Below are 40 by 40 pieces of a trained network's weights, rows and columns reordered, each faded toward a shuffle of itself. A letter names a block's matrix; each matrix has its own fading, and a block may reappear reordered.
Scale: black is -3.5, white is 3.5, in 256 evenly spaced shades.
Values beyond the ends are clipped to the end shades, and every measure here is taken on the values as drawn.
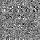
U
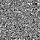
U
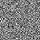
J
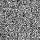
J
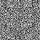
J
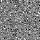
U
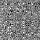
U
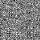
U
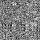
J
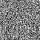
J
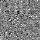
U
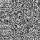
J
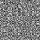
J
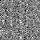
U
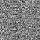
J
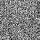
J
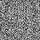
J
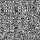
J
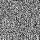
J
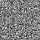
J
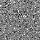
U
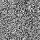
J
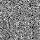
U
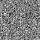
U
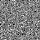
U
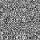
J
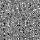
U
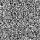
J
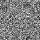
J
